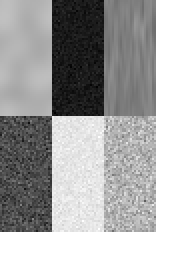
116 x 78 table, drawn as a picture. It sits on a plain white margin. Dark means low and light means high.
It is made of 2 by 3 panels. Panel 1,1: high, smooth, faint in contrast. Panel 1,2: very low, fine-grained, faint in contrast. Panel 1,3: middling, streaked downward, faint in contrast. Panel 2,1: low, fine-grained. Panel 2,2: very high, fine-grained, faint in contrast. Panel 2,3: high, fine-grained.
